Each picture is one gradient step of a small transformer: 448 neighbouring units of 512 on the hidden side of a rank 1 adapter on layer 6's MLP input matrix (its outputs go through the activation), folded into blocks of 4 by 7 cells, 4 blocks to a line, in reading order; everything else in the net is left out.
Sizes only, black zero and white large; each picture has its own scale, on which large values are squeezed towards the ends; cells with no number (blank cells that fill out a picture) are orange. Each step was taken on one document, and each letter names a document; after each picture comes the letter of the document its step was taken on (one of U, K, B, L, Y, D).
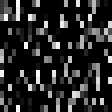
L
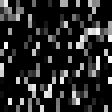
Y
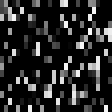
Y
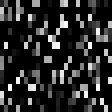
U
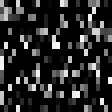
L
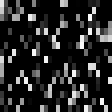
L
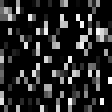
U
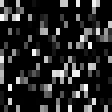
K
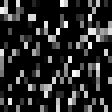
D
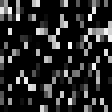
D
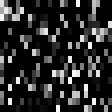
K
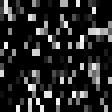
Y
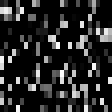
L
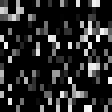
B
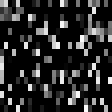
L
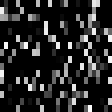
B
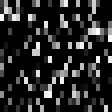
Y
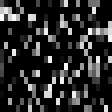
Y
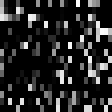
B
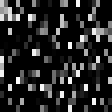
K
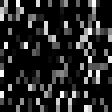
B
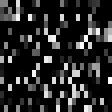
U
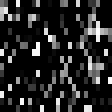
B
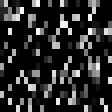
Y
